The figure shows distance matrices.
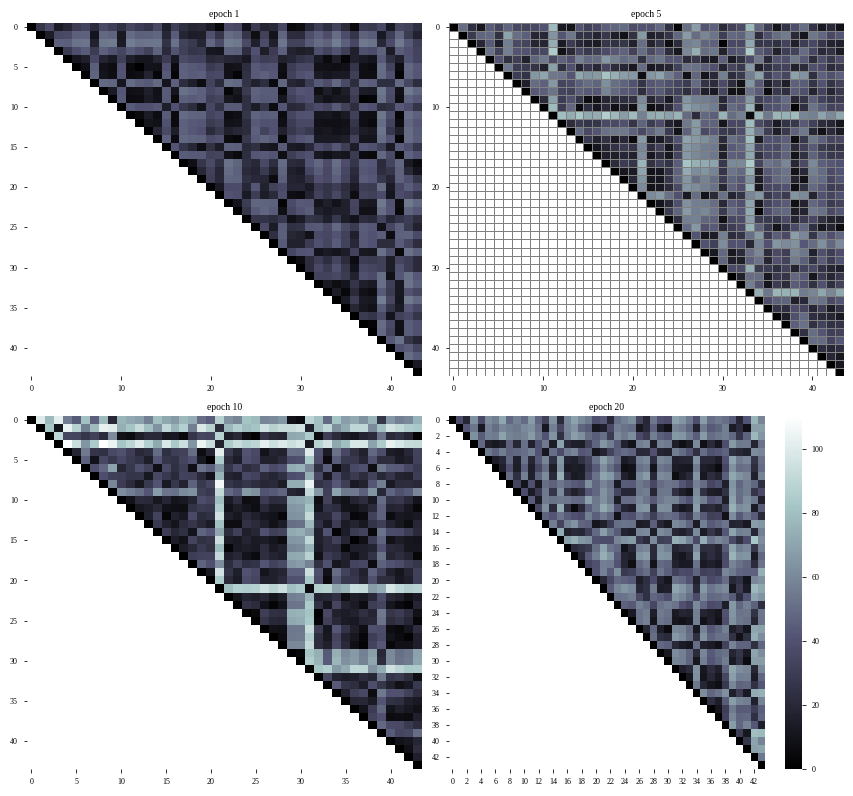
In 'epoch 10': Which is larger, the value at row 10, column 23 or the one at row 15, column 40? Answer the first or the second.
the first
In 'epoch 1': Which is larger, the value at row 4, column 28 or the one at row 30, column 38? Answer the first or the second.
the second
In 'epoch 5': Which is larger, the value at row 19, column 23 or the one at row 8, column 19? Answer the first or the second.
the second
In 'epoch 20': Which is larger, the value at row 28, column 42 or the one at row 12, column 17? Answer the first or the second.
the second
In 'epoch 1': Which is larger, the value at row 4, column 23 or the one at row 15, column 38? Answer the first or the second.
the second
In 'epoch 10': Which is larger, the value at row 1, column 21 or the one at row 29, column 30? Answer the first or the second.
the first
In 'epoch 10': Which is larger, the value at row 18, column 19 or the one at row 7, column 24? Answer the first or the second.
the first
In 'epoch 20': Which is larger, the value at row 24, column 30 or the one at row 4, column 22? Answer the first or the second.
the first
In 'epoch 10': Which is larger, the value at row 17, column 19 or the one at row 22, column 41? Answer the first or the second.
the first
